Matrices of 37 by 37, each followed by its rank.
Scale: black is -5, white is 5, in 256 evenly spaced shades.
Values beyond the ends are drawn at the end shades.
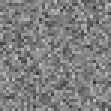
full rank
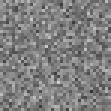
full rank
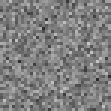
full rank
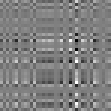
one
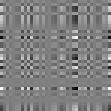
one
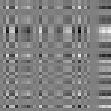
one
